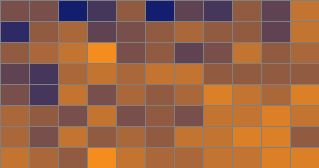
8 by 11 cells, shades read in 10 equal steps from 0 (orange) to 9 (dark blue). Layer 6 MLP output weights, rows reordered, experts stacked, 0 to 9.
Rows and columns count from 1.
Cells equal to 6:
6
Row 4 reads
6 7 3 2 3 2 2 4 4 4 4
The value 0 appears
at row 3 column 4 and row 8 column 4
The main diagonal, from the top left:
5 4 2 2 3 4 2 2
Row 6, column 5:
5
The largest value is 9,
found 2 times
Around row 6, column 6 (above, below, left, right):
4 4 5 5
